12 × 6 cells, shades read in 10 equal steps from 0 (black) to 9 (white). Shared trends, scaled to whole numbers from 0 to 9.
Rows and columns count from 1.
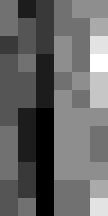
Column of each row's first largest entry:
5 6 6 6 6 6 4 4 4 4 6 6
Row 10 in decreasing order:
5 5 5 4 2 0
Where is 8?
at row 3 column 6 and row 12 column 6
